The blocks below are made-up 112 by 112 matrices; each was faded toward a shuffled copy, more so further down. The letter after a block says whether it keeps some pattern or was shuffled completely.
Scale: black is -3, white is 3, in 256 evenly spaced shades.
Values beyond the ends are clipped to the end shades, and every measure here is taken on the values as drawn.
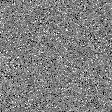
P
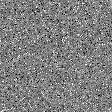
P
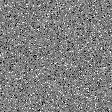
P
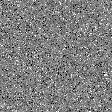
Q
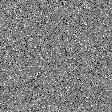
P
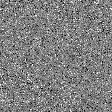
Q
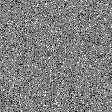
Q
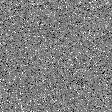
P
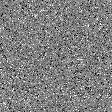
P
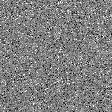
Q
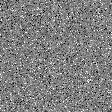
P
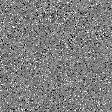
Q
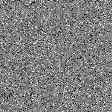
Q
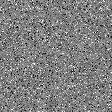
Q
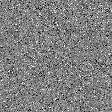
Q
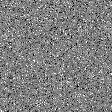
Q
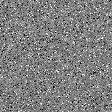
Q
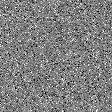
P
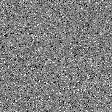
Q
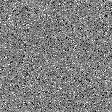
Q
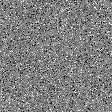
P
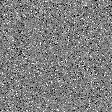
P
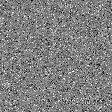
Q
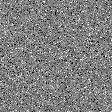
P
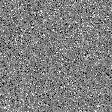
Q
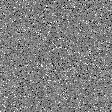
Q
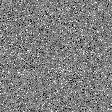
P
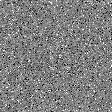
Q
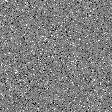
P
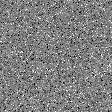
P
